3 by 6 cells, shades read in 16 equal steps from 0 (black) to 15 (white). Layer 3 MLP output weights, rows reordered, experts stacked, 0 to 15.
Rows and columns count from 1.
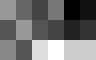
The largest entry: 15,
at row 3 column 4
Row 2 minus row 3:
-3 4 -8 -11 -10 -9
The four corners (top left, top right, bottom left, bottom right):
9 1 8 12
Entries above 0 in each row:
5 6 6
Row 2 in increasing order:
2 3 4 5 5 9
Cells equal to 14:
0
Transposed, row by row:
9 5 8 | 6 9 5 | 4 5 13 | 7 4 15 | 0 2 12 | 1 3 12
